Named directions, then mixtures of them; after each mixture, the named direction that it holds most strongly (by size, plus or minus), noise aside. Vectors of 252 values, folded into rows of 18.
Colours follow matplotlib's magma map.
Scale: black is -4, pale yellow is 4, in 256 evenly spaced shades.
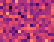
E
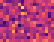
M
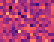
E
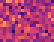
M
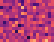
M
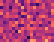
E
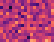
E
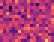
E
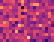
M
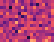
E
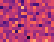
M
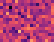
E
